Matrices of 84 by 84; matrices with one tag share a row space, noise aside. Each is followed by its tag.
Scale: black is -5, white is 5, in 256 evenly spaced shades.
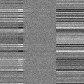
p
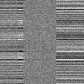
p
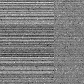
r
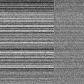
r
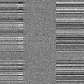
p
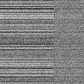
r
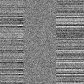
p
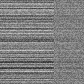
r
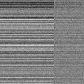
r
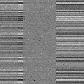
p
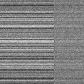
r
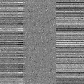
p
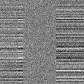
p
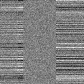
p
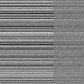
r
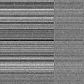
r
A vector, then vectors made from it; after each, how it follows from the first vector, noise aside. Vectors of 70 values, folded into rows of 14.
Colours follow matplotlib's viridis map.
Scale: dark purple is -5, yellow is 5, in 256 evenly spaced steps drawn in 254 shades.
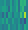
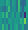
negated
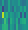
reversed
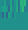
partly zeroed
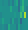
partly zeroed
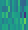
negated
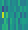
reversed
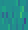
partly zeroed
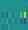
partly zeroed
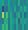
reversed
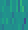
partly zeroed
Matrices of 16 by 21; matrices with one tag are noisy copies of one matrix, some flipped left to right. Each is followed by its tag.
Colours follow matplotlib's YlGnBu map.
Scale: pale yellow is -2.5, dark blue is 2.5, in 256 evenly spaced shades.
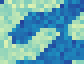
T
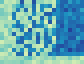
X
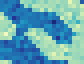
T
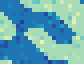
T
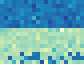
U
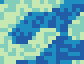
T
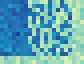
X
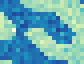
T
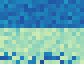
U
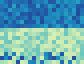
U
